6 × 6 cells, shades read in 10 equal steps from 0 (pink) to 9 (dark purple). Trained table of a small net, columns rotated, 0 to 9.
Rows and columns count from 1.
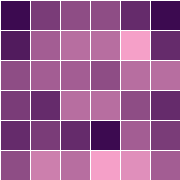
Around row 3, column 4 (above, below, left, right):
3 3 4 3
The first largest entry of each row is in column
1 1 1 2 4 1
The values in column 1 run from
5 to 9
